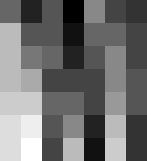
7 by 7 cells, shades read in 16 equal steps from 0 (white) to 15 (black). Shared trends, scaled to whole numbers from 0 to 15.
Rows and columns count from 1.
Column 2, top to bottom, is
13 10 8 5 3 1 0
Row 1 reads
9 13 10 15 7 11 12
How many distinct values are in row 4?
5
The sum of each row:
77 67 62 59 51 49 46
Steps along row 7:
down up down up down up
